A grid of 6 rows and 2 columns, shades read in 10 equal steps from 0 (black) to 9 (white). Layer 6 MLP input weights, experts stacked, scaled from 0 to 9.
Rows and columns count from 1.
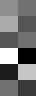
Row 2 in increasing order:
3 6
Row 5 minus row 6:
-3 5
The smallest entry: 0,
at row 4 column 2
